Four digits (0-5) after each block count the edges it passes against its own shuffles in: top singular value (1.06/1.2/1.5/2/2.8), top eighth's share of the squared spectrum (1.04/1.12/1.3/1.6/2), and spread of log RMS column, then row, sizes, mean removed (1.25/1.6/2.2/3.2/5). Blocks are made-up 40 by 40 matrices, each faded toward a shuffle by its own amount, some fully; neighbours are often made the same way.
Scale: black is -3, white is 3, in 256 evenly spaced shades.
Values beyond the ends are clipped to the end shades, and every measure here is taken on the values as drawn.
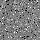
1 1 0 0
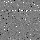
3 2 0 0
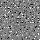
2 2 0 1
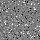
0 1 0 0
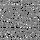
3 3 0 1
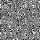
3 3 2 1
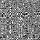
3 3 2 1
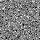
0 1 0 0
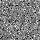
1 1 0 0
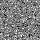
0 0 0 0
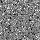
1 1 0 0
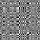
4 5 3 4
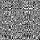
3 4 2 2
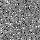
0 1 1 0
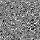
3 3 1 1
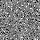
0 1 0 0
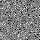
2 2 0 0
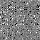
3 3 1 1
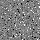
0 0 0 0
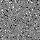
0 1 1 1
